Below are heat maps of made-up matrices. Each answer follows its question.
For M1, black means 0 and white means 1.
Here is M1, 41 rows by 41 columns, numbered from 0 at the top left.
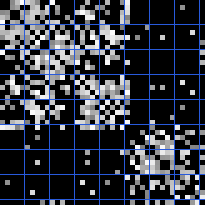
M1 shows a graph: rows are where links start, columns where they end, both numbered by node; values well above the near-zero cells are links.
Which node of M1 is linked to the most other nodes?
node 7
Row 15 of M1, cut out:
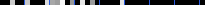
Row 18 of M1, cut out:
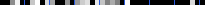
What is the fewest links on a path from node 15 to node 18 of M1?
1
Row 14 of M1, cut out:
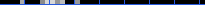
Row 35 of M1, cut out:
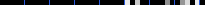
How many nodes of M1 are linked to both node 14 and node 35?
0
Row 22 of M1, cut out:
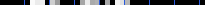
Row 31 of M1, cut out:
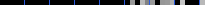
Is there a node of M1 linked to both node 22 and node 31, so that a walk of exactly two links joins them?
no
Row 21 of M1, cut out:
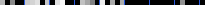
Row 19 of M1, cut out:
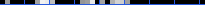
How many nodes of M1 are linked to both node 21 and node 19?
8
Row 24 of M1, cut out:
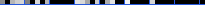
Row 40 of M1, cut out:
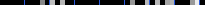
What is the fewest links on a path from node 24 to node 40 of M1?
3
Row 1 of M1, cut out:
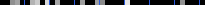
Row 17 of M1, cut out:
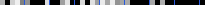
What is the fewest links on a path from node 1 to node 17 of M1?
2
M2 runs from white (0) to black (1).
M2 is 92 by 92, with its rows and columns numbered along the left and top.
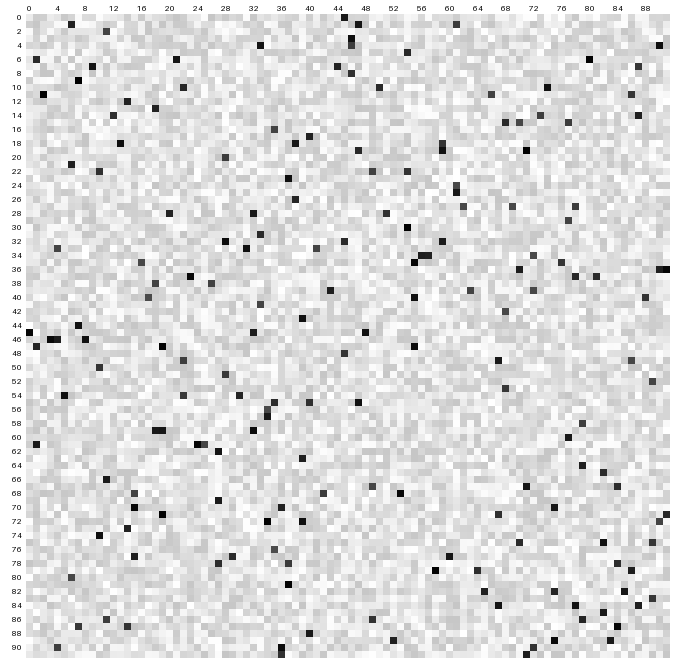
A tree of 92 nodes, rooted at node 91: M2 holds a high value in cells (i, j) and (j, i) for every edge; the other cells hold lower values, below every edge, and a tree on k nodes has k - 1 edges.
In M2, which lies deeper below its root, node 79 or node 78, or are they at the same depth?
node 79
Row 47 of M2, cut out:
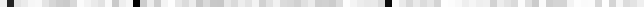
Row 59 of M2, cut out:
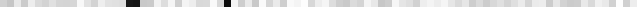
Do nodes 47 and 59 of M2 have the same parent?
yes
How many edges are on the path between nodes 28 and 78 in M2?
7
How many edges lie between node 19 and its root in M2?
2
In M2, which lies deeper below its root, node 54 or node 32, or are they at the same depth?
node 54
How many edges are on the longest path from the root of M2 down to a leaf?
6
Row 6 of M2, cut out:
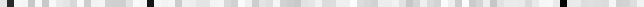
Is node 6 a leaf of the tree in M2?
no
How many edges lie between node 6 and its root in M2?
5
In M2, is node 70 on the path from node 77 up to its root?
yes
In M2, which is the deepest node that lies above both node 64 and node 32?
71
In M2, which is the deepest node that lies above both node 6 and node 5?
71
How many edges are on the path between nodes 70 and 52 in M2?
3
